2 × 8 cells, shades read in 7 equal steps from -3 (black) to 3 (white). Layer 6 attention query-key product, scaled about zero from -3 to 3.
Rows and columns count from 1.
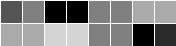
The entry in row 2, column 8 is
-2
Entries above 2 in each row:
0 0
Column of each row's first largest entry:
7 3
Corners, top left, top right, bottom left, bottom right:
-1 1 1 -2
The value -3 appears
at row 1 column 3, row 1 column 4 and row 2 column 7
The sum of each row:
-5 1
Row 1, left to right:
-1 0 -3 -3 0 0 1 1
